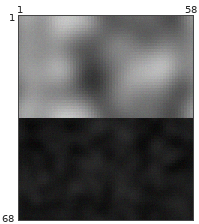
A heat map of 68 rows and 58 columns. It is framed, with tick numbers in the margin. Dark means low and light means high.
The table splits into 2 rows of 1 panel. Panel 1,1: middling, smooth, strong in contrast. Panel 2,1: very low, blotchy, faint in contrast.
